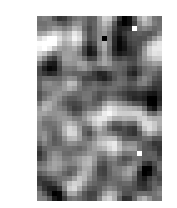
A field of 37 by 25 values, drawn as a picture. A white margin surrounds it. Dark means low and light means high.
Lone odd cells: 3, 2 higher and 1 lower than their neighbours. Grain: blotchy. Ninth with the highest average: top left.
